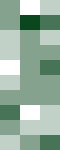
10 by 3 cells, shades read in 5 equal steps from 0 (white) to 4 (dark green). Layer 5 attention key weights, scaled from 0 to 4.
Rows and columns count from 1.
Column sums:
15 17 19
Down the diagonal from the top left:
2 4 1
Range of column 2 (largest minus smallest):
4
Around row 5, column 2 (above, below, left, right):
2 2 0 3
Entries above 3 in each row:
0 1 0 0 0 0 0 0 0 0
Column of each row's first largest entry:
1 2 2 2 3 2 1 1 1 3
